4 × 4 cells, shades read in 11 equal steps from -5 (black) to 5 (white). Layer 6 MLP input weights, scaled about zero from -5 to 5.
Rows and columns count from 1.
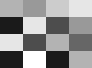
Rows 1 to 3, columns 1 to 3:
2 1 3 | -4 4 -2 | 4 -2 2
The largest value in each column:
4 5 3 4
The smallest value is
-4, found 3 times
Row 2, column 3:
-2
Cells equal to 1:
2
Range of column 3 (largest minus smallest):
7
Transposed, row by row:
2 -4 4 -4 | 1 4 -2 5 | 3 -2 2 -4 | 4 1 -1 2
